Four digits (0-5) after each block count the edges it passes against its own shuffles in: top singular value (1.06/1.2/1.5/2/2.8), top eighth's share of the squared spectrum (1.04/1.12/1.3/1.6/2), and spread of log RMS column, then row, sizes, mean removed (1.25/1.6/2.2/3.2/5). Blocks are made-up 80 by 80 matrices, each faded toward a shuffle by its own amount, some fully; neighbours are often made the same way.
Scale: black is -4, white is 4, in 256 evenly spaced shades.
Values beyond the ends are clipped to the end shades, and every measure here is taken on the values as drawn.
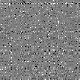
4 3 2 2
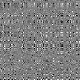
5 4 3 3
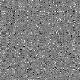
4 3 2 2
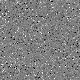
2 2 0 0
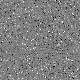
1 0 0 0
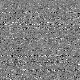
2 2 0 4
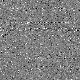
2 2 0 2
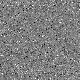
0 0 0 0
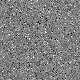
1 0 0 0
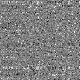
4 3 1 2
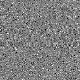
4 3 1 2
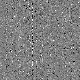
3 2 2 0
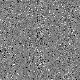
1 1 2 0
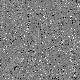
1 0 1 0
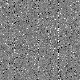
2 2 2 0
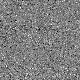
0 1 0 1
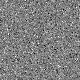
0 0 0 0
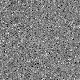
2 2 0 0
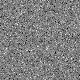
1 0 0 0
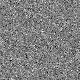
1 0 0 0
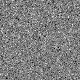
0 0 0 0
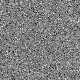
0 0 0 0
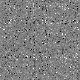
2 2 2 2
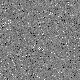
0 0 0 0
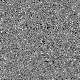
2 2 0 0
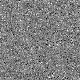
2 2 0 0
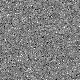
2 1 0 0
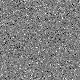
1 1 0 0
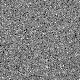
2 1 0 0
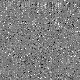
3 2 1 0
